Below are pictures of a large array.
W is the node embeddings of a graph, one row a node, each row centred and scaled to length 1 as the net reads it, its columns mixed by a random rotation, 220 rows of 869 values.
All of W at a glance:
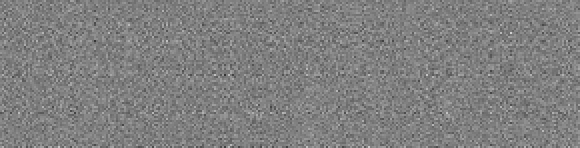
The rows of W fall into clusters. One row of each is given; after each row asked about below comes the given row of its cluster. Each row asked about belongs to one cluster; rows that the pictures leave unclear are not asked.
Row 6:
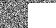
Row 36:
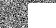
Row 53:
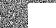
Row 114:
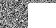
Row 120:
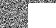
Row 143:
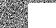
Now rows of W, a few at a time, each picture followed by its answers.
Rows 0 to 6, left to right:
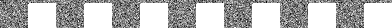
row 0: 6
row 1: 36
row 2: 114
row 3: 120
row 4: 36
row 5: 114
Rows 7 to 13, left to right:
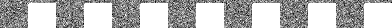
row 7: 143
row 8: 53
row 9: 53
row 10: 120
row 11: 114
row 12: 114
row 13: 114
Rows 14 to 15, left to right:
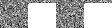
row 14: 6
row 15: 6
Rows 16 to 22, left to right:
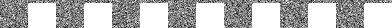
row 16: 53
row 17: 53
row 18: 143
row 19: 120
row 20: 114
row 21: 36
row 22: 6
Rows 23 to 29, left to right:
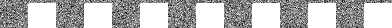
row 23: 143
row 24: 114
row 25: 143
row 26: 53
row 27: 6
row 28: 120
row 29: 120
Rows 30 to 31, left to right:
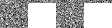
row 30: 36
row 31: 120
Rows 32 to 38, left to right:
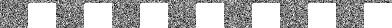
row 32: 114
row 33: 53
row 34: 114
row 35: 53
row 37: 53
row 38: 53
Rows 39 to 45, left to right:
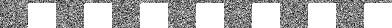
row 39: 53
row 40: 6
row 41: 143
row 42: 120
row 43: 120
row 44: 114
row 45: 6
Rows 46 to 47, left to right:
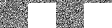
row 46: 143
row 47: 143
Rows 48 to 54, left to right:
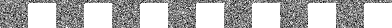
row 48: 36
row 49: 36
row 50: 36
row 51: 120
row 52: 143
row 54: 6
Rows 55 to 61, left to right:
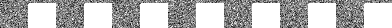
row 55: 6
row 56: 114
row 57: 6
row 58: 143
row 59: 53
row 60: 53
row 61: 53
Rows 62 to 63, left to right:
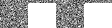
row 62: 53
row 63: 36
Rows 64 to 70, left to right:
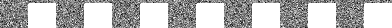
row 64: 53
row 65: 114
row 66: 114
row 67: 36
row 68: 114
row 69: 120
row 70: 120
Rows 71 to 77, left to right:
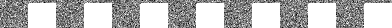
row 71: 143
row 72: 143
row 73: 6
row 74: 6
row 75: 143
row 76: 53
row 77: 53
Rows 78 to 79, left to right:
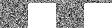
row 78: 114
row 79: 36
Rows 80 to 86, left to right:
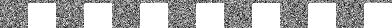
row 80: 53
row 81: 53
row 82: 114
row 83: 120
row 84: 36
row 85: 114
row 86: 114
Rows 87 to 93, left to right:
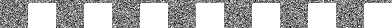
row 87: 114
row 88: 6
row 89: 120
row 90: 143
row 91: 36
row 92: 120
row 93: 36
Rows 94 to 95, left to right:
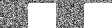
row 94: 53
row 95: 114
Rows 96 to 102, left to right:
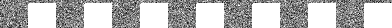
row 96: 53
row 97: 143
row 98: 143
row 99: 120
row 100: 6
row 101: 143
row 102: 120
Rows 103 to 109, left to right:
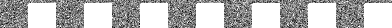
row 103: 143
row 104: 143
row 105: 53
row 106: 114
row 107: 53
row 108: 53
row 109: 36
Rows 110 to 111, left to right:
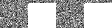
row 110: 53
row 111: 143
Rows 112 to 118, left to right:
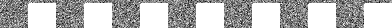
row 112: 143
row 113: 143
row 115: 36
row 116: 114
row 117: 6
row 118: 53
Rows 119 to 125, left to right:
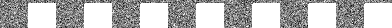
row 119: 120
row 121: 120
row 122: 6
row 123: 36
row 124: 6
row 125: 114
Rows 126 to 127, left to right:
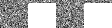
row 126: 6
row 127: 53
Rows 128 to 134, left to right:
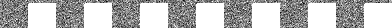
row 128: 114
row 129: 143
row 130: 120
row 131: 6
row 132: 143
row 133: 143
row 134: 53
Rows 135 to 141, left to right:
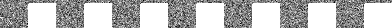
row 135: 53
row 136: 36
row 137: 36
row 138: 53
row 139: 114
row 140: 120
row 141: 120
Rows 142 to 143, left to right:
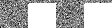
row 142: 6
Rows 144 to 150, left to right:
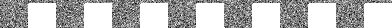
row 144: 53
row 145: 143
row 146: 143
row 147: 53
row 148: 36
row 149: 6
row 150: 36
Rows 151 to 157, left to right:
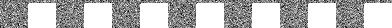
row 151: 6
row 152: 120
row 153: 6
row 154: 114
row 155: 120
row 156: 120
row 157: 120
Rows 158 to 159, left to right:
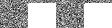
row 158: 143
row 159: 36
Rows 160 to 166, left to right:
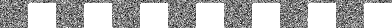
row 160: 143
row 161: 36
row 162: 36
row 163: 114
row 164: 114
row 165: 143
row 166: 143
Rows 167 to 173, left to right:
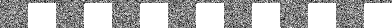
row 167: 120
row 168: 6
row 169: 6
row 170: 6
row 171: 120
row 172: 36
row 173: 120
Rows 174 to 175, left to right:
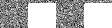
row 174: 120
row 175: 6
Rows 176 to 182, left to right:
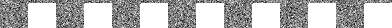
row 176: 36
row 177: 53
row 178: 36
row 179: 53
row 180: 36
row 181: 143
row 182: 6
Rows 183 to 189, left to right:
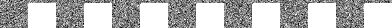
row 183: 143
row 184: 53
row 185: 53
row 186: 114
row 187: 114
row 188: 6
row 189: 53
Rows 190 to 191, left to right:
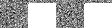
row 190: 143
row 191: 36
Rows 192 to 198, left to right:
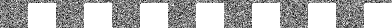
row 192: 120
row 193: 143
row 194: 36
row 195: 143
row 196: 6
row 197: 114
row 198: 53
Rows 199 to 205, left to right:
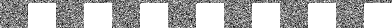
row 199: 114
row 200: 143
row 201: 6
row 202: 36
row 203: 120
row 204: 6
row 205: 120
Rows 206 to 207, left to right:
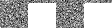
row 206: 36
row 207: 143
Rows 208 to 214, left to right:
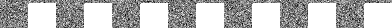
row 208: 143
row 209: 53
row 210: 36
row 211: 6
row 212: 6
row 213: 114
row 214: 36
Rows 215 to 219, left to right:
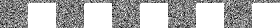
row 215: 143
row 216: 114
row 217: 53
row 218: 53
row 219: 143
